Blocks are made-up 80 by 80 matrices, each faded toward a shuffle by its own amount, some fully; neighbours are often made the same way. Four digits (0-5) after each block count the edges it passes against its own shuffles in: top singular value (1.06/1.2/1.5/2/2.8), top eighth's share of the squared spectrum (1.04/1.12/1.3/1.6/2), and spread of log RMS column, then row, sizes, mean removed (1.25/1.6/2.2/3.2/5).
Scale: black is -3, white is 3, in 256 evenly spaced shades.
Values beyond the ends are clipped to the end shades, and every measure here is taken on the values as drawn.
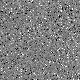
1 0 0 0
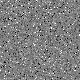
0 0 0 0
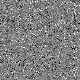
1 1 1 0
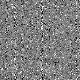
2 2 3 0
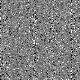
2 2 2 0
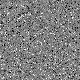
2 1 0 0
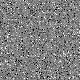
2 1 0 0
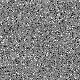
1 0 0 0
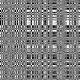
5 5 5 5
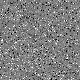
0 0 0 0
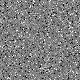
2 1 0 0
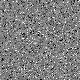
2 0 0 0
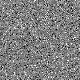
3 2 1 0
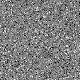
3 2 1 0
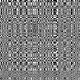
5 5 4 4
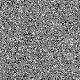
3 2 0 1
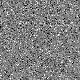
3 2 0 0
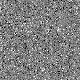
3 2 0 0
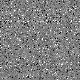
1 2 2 2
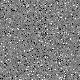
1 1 1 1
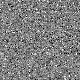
0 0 0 1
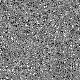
0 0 0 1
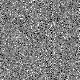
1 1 2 0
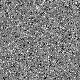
0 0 0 0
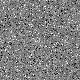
0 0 0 0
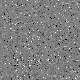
1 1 0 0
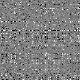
3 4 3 3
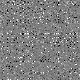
3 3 1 2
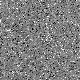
0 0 0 0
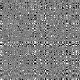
5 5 3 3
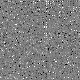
3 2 0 1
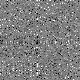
3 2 1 1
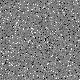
0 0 0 0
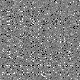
4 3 2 2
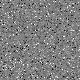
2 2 0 1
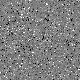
2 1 0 0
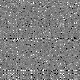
4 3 1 2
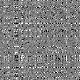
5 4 3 3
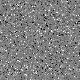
2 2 1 1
